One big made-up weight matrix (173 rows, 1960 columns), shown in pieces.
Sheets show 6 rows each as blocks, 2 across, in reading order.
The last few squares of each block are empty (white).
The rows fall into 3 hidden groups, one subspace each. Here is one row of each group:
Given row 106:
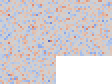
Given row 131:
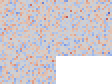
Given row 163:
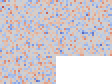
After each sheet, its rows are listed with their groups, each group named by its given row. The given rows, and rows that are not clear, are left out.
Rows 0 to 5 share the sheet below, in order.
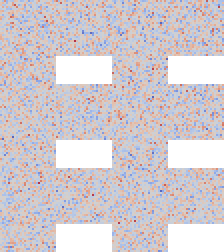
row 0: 163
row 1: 106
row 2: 163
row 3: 106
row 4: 106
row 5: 106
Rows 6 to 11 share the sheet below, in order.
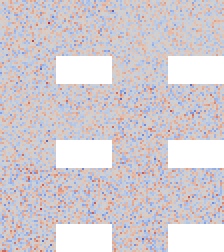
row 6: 106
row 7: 163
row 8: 131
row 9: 106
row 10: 131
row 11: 131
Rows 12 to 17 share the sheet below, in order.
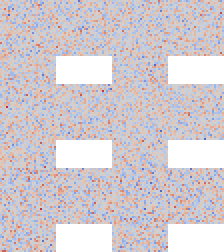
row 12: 106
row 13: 131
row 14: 163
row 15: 131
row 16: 131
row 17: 106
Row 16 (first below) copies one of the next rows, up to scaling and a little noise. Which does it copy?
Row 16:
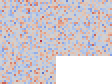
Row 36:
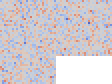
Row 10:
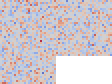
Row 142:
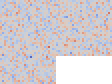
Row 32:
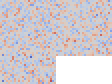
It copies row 10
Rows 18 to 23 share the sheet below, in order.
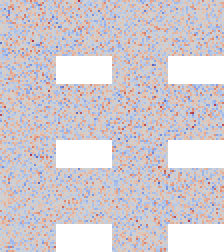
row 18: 106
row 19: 131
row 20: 131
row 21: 106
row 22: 106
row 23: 106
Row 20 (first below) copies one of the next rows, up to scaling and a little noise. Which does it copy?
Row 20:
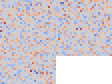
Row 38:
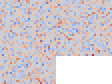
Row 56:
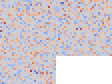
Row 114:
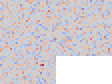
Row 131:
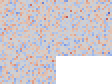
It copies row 56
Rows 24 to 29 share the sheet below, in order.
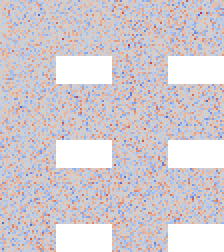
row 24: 106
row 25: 163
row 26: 106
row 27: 131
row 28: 131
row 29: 106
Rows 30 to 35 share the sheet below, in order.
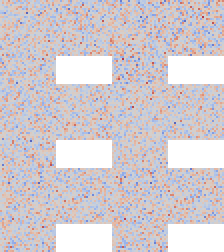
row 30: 106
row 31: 163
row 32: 131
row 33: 106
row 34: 106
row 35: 106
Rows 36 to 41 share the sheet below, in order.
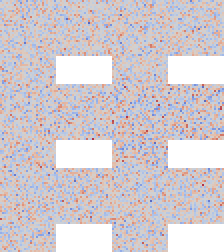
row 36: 131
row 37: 106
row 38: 131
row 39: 163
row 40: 163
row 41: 163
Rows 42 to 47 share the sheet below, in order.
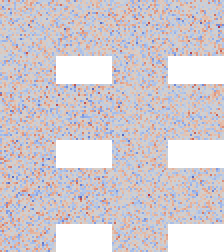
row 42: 163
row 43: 131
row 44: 163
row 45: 163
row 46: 106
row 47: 163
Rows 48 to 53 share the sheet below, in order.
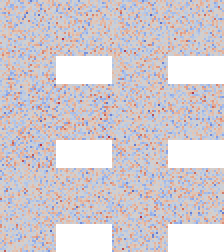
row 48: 106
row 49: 106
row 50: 131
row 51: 163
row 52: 163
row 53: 106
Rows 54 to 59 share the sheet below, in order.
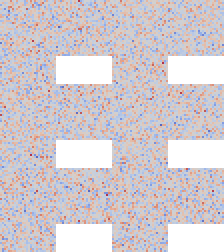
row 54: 106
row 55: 163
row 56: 131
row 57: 106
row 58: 131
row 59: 163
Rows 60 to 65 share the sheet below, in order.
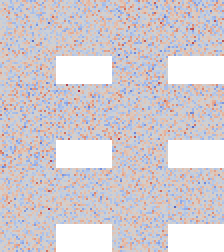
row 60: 106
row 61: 106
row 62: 131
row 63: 106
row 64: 106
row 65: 106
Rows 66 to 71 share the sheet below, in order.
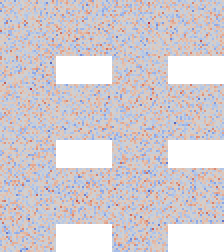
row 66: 163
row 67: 131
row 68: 131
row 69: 106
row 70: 163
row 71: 131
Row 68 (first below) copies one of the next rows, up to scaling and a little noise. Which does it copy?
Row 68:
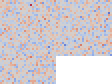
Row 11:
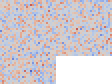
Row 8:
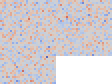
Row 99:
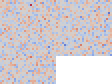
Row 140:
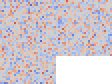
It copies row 99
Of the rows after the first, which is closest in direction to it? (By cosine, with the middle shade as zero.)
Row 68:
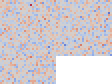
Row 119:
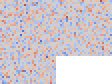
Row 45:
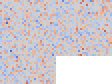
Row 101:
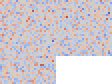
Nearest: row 101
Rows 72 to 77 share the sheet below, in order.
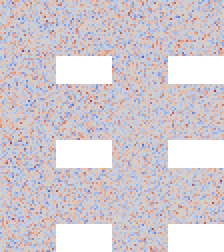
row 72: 163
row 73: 131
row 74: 163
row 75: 163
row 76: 106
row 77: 131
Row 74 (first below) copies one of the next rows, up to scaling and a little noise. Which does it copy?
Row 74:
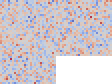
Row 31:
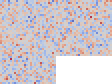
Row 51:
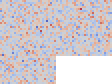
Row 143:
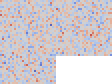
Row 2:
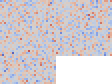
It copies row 31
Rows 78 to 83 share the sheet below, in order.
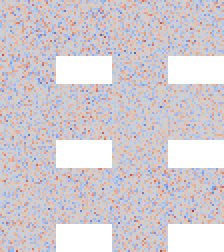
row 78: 131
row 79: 106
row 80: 163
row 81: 106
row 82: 106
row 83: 106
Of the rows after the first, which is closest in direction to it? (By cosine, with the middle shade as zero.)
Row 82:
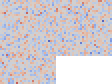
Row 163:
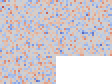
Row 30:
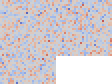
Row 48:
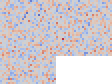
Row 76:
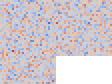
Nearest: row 163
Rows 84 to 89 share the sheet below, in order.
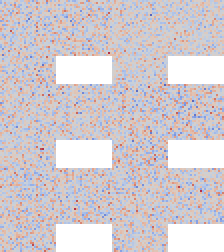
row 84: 131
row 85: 106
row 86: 131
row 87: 163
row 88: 163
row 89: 131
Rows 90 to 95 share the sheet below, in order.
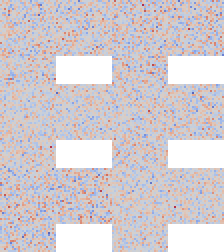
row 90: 106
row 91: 131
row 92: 163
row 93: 163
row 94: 163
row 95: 106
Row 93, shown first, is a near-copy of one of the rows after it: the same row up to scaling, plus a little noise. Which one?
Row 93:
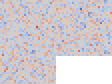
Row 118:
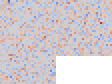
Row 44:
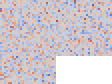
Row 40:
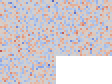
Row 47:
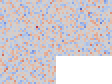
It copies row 47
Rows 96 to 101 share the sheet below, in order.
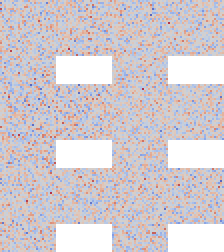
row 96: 163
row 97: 106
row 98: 106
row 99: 131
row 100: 163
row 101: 131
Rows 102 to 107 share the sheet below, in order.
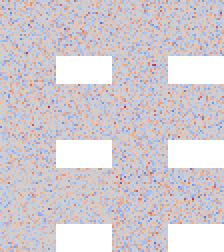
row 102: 163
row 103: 131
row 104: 106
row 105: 163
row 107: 106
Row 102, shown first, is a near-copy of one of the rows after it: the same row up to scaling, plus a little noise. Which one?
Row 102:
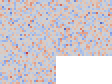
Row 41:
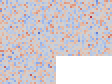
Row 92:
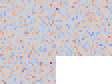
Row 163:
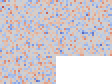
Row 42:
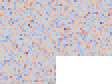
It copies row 42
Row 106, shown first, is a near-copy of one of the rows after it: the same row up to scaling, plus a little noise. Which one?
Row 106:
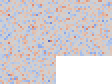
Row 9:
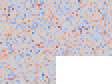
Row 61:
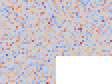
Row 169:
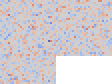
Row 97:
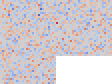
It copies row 169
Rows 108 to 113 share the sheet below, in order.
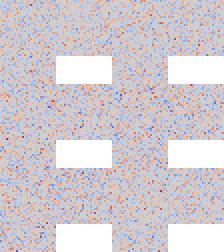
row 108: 131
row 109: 106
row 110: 106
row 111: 106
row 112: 106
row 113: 106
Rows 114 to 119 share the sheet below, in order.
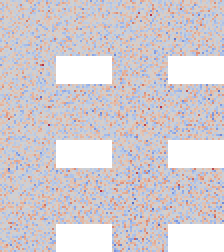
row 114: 131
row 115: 106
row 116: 106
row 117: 106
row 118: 163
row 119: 131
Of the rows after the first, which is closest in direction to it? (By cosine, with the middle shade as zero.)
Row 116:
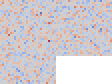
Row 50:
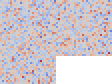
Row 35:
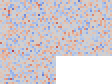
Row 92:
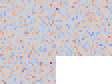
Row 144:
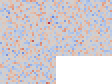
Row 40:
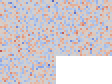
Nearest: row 144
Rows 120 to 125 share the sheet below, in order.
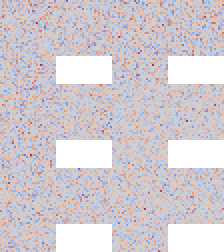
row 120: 131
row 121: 163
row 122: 131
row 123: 106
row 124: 106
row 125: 106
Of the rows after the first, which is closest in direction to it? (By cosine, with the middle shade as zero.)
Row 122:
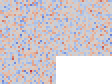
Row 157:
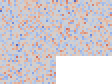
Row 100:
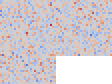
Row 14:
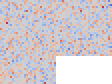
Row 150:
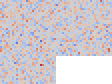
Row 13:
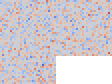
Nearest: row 150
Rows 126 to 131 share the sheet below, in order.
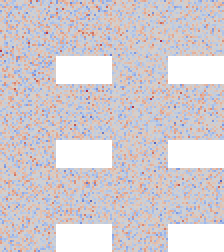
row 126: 163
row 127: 106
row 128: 163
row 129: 106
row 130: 163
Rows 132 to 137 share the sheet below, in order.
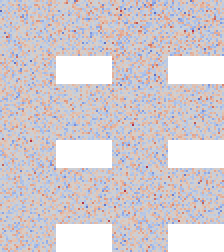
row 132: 163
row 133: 106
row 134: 131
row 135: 163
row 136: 131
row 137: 163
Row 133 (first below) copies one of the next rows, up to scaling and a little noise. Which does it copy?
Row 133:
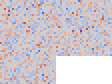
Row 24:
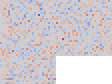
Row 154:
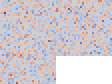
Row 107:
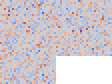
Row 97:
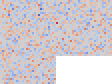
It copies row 107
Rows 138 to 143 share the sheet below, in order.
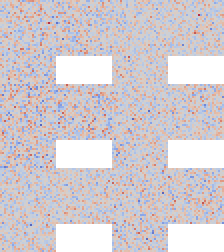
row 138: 106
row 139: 163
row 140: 131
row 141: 163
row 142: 131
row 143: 163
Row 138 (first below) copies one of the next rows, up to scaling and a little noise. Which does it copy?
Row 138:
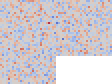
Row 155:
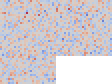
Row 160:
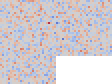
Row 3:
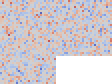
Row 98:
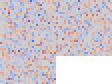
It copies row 160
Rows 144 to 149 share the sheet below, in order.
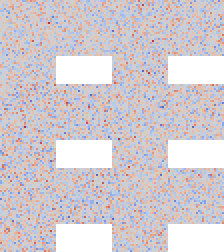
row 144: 106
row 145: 131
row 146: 131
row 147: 106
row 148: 163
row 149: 163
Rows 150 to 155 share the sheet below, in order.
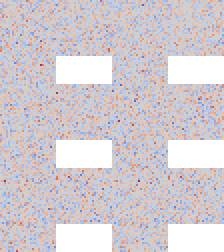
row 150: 131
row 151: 131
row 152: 163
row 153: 163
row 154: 106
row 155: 106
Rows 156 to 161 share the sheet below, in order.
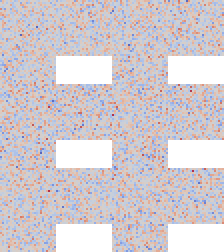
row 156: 163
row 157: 163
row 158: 106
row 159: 131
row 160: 106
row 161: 163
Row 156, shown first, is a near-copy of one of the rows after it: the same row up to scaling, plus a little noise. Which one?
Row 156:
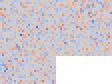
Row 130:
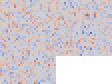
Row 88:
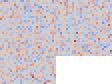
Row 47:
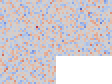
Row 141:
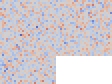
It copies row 141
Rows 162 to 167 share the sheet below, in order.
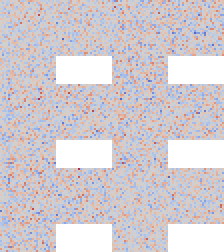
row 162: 106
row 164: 106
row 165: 106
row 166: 106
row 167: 163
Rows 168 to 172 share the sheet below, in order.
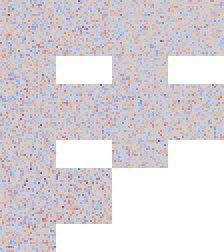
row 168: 106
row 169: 106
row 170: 131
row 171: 131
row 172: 106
